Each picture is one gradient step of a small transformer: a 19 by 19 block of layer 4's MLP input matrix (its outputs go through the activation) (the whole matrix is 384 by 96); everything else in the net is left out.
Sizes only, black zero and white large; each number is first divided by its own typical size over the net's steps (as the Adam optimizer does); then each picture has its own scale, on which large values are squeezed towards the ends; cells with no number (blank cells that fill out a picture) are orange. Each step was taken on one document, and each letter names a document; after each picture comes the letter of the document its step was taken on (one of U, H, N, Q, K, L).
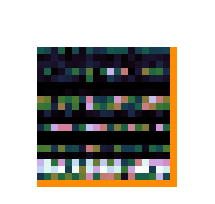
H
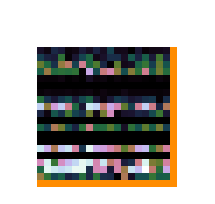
H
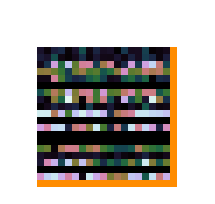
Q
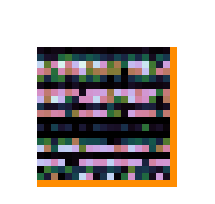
Q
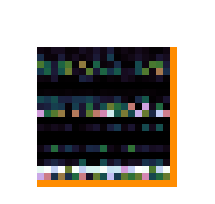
H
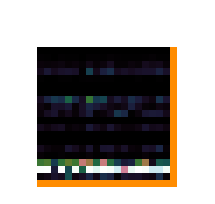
H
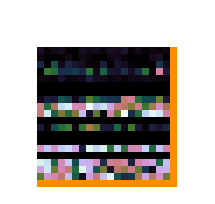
H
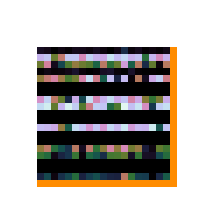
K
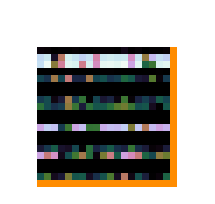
K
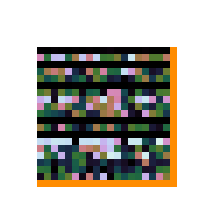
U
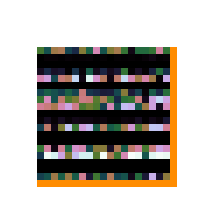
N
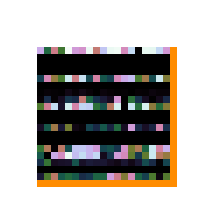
N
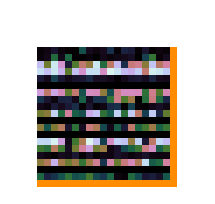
Q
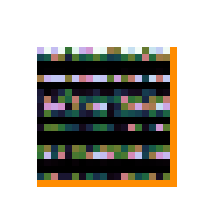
N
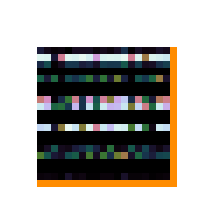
K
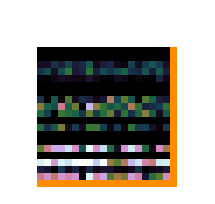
H
